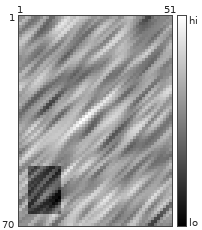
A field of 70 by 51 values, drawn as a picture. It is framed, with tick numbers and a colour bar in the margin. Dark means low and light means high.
Values change most from cell to cell in the bottom left. In the bottom left lies a patch that is lower than the rest. There is no overall slope. Neither half mirrors the other. Streaks slant up to the right. The bottom left is the ninth with the lowest average.
